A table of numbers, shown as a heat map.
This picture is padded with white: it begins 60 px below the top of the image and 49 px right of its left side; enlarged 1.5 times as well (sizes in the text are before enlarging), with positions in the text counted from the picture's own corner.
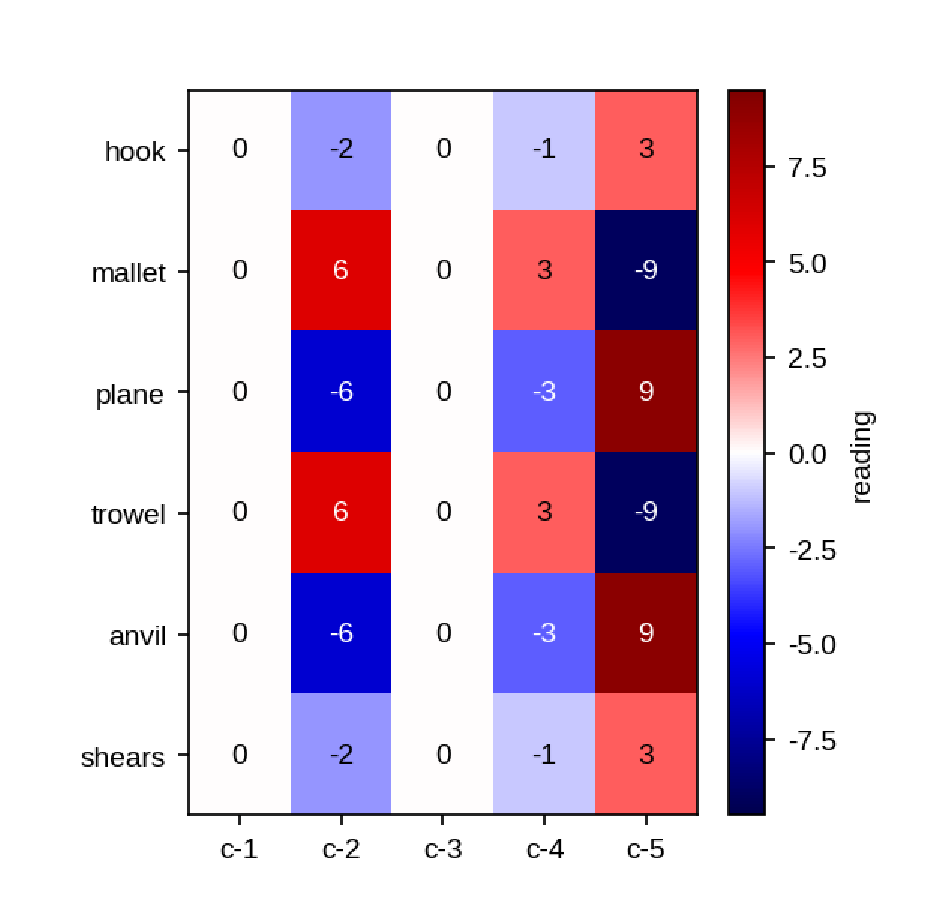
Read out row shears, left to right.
0 -2 0 -1 3
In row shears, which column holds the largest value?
c-5
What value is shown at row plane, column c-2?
-6
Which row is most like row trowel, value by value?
mallet
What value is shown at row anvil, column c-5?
9
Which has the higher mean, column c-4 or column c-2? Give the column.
c-4
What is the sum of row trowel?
0
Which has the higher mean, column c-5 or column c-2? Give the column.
c-5
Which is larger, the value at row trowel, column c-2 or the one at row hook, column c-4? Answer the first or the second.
the first
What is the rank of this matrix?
1
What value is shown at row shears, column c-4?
-1
